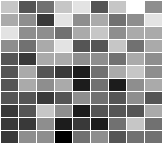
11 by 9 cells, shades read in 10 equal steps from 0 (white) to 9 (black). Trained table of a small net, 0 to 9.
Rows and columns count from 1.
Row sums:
28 32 29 35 39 44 44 50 48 53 49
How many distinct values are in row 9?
6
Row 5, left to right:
6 7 3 3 4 4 5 3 4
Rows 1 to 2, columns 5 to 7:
1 6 2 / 4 3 5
